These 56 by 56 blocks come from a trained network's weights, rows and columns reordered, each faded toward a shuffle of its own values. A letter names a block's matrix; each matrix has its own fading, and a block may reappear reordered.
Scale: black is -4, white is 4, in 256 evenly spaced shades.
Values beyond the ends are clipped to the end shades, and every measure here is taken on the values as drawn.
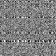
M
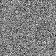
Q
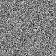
Q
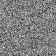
Q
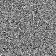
Q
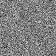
Q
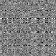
M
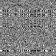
M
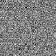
M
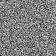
Q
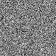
Q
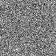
Q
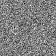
Q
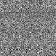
M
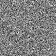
Q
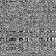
M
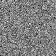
Q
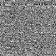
M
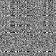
M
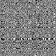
M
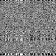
M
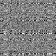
M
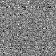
M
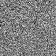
Q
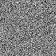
Q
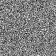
Q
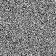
Q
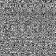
M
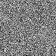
Q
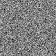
Q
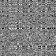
M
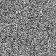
Q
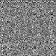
M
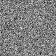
Q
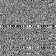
M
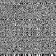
M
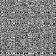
M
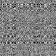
M
